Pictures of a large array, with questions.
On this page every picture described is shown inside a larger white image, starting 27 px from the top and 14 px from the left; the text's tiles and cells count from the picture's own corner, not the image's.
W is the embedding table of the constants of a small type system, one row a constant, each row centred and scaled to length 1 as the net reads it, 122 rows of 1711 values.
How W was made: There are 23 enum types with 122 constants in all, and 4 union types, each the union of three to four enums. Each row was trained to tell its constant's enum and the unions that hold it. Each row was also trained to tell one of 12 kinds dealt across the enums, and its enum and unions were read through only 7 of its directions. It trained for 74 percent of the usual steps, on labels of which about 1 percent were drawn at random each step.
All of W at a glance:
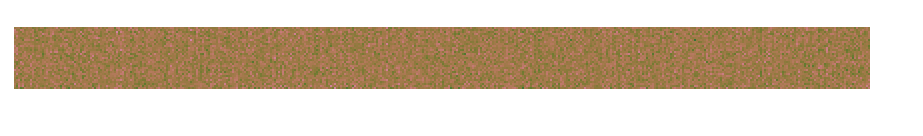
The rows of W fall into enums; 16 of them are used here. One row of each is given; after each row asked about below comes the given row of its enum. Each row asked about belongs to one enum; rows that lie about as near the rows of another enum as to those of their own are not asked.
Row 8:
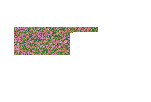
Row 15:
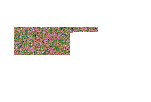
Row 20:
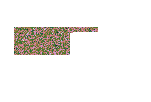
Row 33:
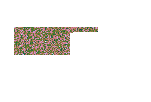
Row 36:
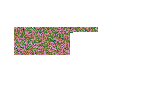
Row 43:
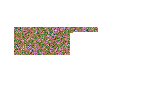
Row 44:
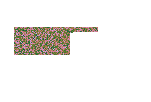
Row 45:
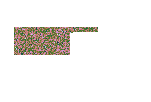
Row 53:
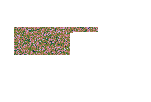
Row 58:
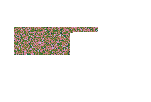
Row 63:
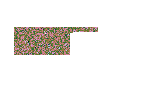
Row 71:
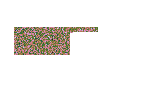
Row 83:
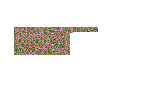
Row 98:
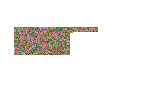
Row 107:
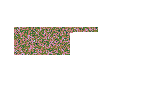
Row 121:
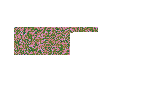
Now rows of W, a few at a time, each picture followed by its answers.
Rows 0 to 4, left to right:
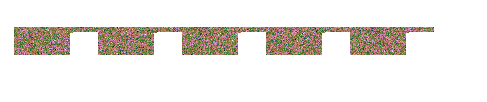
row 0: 53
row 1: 107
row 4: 44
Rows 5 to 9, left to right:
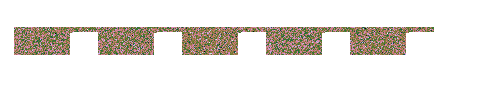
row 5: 36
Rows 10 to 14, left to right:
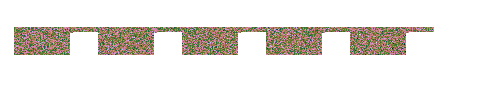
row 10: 58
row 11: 36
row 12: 107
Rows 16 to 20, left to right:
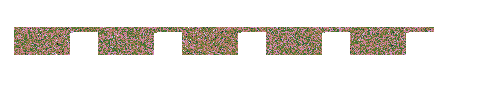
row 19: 58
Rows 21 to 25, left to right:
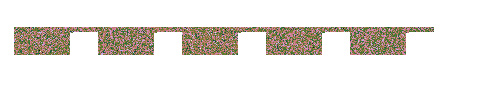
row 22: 53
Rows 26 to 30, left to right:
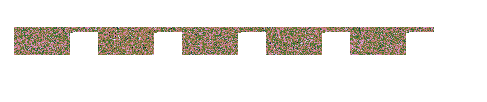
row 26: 8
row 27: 83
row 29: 53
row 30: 44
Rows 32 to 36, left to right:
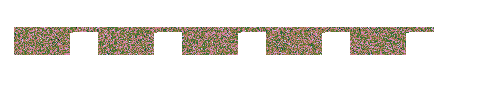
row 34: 63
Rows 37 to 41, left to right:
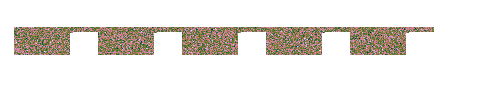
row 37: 71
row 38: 83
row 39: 63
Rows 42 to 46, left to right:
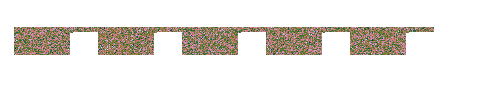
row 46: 83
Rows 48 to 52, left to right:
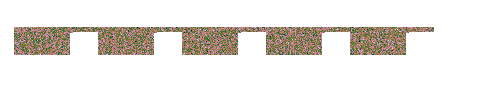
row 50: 33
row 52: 58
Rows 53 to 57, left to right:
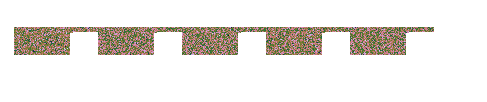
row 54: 36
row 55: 8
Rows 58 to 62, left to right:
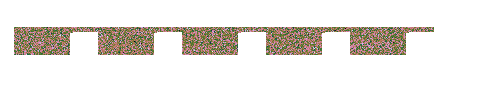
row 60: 71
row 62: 8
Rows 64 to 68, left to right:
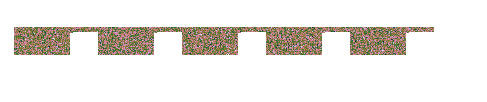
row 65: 121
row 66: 15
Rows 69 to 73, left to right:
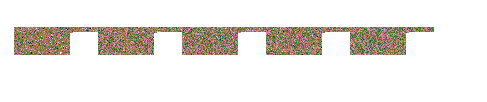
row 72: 44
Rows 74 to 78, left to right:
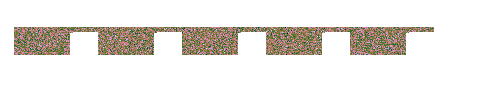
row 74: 98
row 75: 58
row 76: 63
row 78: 53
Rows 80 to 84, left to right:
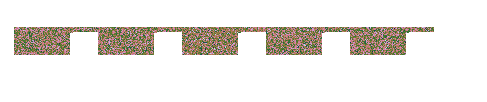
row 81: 107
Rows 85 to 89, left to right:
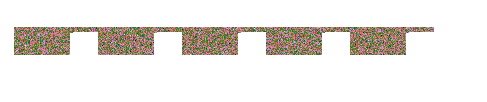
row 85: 63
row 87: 36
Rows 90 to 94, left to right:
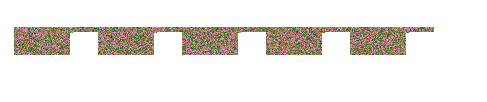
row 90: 121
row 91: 8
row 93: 44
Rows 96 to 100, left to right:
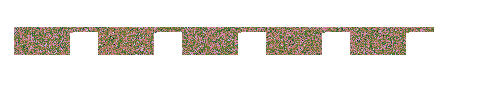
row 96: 107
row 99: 33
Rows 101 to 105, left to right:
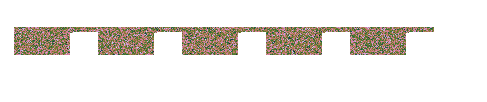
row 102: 98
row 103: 44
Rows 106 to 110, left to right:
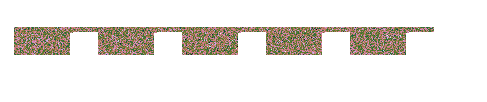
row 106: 58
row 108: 98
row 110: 107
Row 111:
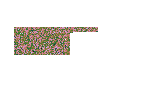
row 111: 53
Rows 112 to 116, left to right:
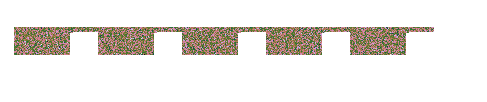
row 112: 63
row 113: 107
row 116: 53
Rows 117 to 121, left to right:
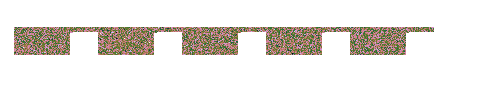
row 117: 71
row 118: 44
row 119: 15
